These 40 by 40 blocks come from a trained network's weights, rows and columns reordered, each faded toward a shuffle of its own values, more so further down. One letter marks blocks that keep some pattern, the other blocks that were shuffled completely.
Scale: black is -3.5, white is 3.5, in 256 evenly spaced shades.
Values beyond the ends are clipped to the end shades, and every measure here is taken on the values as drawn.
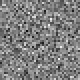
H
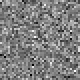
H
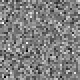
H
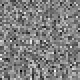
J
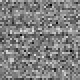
J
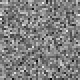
H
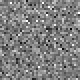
H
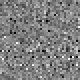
J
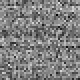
J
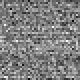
J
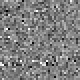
J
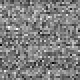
J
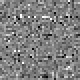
J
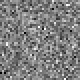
H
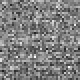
J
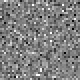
H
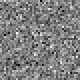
H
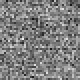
J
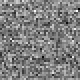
J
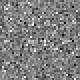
J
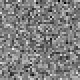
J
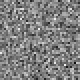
H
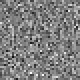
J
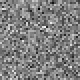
H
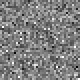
H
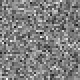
H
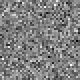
H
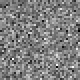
H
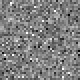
H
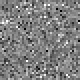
J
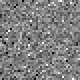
H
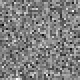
H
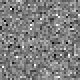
H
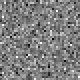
H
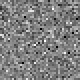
H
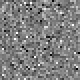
H
